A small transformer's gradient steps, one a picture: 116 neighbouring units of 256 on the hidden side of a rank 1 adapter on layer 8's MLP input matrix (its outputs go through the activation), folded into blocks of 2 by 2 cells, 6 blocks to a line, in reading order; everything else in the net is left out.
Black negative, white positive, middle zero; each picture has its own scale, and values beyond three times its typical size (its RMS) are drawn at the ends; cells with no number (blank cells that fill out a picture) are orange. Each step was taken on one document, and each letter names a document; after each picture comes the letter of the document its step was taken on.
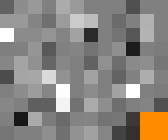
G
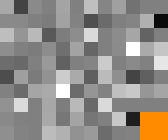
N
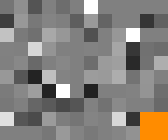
G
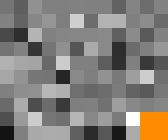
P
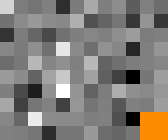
N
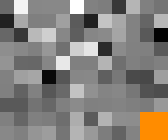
P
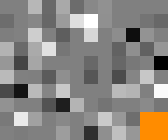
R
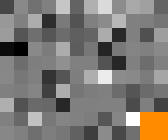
P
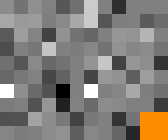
G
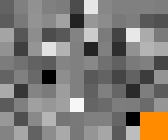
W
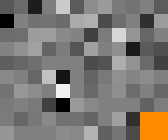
G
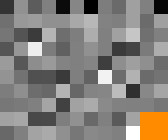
N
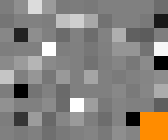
R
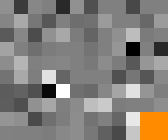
N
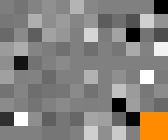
R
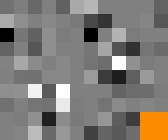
G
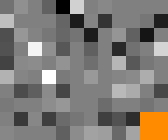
W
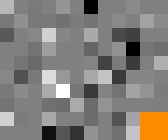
N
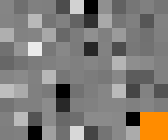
W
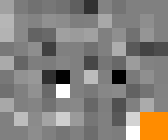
G
